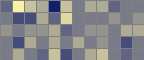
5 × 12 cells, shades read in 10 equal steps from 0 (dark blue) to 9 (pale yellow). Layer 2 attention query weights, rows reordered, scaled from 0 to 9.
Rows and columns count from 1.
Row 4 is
4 2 6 4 6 4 6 4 5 4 2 4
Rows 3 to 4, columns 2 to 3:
4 5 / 2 6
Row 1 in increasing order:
0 3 3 4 4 4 6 6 6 7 7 9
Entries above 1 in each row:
11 12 12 12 12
